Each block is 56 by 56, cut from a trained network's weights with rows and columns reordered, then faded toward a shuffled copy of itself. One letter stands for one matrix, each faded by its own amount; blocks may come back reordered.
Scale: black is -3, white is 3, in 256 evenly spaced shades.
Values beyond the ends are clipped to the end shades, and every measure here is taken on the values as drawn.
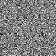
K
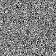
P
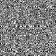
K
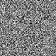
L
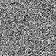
L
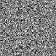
L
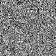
P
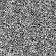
P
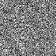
L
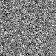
L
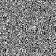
L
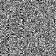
L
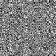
L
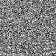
P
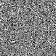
P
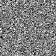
L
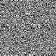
K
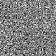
K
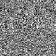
K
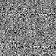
K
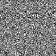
K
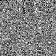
P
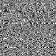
K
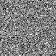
P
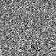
P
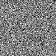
P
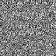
K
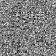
P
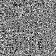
P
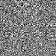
K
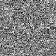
K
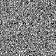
P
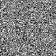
P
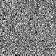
L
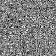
P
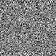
K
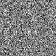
L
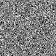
P
